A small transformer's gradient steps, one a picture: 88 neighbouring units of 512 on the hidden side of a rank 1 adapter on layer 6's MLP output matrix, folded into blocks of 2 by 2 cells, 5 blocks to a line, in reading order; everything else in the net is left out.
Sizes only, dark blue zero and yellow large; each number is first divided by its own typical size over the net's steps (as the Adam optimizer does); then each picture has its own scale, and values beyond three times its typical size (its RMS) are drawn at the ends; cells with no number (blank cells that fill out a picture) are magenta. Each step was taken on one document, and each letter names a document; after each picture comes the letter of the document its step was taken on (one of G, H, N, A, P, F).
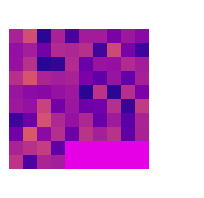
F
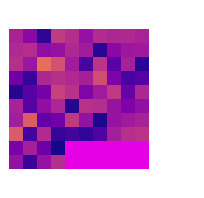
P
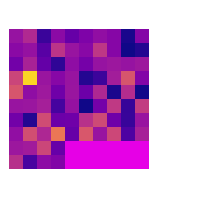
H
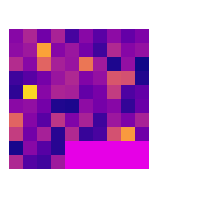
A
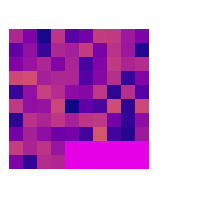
F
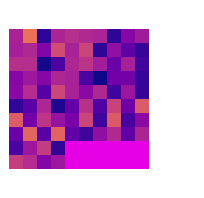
F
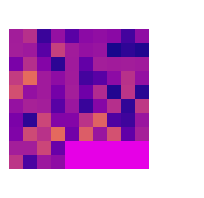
H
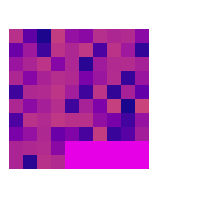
F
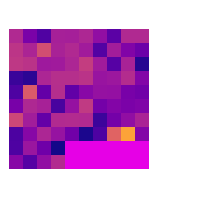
A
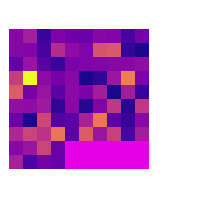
H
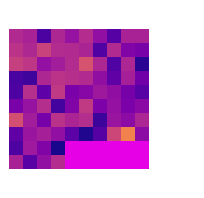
A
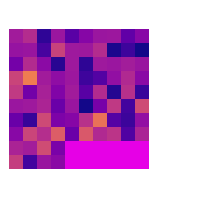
H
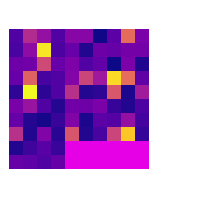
A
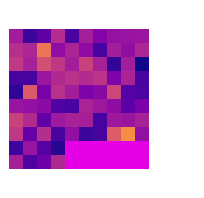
A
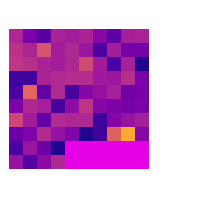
A
